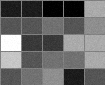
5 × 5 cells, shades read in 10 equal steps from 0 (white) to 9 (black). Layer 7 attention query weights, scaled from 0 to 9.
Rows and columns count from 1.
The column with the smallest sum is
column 5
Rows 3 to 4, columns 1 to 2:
0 7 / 2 6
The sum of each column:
22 32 30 31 19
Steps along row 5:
down down up down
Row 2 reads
6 6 5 6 4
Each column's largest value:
8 8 9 9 6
